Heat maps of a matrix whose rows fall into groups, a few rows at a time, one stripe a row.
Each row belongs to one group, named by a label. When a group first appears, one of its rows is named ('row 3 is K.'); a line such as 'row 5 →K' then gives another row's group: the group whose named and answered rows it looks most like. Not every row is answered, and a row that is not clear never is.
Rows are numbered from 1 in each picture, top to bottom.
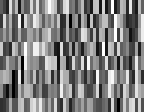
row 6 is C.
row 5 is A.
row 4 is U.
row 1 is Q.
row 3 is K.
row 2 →K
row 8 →Q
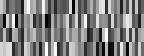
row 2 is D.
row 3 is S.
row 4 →A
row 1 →U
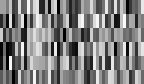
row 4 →Q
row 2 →Q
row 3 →U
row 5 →Q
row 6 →C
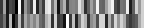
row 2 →K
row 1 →C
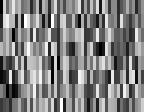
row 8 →U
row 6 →Q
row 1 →S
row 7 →C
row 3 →C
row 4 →A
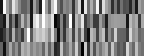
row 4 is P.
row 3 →U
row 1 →S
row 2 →U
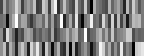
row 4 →K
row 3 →D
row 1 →S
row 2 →P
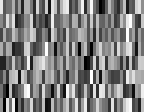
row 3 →S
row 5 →U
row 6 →P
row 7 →K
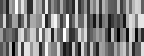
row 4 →K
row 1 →P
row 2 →S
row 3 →Q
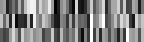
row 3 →P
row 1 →U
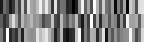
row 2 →P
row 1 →Q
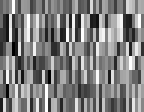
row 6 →D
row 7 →P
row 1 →P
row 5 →D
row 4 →C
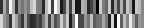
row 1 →K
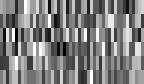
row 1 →A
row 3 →D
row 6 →P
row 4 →U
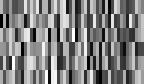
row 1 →A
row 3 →A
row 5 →S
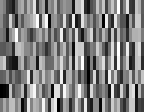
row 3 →P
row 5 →C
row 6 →U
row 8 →S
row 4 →C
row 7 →Q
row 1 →C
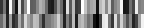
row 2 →K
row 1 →K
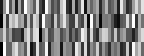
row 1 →A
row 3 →K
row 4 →S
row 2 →S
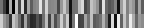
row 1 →Q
